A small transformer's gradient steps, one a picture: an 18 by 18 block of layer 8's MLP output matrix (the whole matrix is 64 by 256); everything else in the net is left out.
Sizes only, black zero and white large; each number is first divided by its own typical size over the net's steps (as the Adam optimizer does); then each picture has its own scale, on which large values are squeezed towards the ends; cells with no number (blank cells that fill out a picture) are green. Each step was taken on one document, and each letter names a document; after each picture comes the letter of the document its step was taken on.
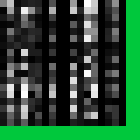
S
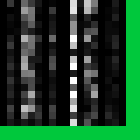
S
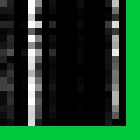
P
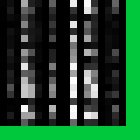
S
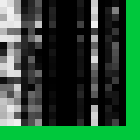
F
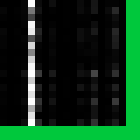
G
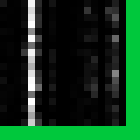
G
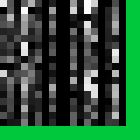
S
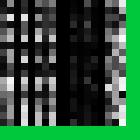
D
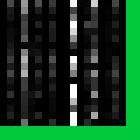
S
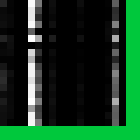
P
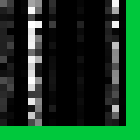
P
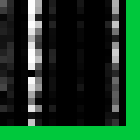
P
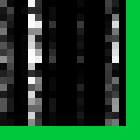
P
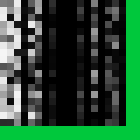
F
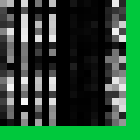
D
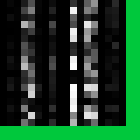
S
